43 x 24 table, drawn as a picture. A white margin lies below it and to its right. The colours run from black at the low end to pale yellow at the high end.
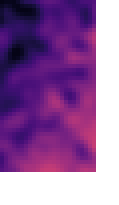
The top left is the ninth with the lowest average. On average the colour sits 30% of the way up the scale. There are no regular stripes. There is an overall slope up to the bottom right.
